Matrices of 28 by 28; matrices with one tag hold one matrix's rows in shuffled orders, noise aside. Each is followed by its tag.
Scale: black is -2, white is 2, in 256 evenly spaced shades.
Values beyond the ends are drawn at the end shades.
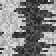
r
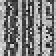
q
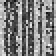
q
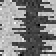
r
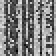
q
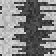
r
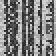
q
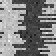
r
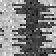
r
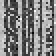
q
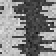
r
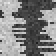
r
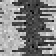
r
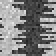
r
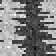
r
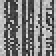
q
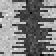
r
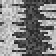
r
